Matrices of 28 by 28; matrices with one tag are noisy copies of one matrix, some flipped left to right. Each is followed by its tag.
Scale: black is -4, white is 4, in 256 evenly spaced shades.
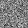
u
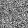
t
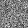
u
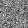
t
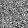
t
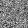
t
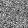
t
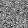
t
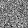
u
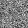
t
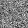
t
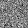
u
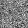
t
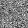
t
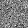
u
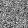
t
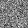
u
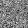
t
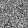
u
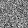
u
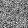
t
